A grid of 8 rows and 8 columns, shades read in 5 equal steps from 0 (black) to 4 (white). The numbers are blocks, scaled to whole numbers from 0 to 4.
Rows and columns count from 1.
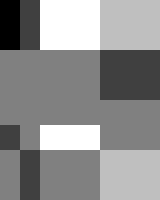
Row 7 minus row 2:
2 0 -2 -2 -2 0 0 0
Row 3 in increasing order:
1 1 1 2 2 2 2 2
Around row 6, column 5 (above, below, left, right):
2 2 4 2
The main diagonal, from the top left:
0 1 2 2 2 2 3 3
